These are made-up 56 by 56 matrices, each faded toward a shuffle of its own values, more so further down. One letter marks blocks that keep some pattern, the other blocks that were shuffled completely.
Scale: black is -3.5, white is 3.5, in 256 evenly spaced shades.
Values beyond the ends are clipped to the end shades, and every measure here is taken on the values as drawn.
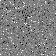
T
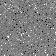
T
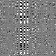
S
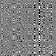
S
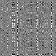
S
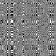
S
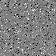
T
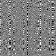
S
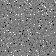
T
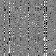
S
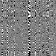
S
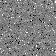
T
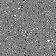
T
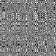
S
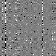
S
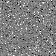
T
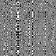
S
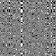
S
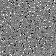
T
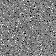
T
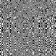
S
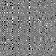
S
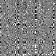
S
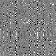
S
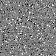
T
